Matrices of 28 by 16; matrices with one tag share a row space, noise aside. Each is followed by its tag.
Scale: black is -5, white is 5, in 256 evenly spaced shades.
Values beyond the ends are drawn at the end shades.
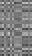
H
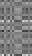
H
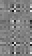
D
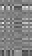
H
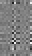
D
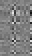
D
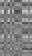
H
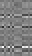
H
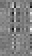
D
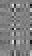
D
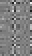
D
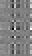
D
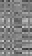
H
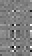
D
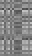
H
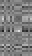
H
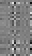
D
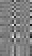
D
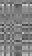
H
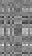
H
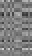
H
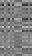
H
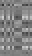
H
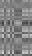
H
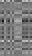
H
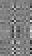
D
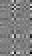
D
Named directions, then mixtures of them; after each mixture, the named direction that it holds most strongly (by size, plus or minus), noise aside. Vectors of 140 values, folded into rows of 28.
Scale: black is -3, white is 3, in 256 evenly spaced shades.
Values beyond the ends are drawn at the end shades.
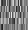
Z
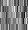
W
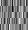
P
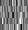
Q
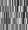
W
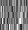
Q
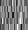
Q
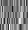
P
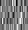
Q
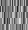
P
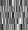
Q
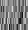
P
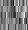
W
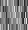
W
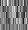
W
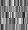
Z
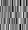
P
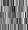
W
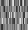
Z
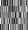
P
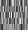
Z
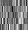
Q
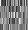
Z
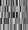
Z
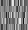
Z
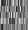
Z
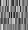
Z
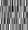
P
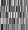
Z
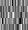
Q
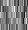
W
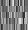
Z
